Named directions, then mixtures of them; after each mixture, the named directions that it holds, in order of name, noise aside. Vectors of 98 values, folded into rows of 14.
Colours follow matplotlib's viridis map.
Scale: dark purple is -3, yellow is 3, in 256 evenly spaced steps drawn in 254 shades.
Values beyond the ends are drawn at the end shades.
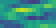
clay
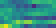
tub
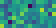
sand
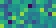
sand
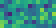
clay, sand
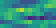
clay, tub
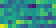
sand, tub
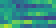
tub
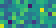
sand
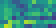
sand, tub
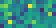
sand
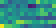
sand, tub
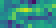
clay, sand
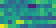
sand, tub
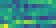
tub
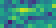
clay, sand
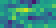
clay, sand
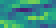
clay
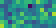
clay, sand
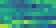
tub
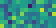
sand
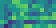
sand, tub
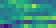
tub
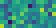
sand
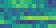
clay, tub
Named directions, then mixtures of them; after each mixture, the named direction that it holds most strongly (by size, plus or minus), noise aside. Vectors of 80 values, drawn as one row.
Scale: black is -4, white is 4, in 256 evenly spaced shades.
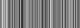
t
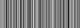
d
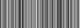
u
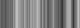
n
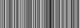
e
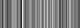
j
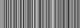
d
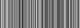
u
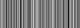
d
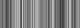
n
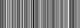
d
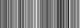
u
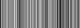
u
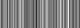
u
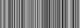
t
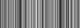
u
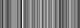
j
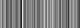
j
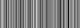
d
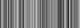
u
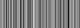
d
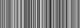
e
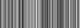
u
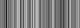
d
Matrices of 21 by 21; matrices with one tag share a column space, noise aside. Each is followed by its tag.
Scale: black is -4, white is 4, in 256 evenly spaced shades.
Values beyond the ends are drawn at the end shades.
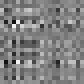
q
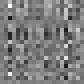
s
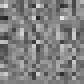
s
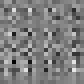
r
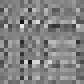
q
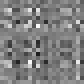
q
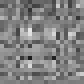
s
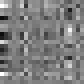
s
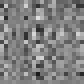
s
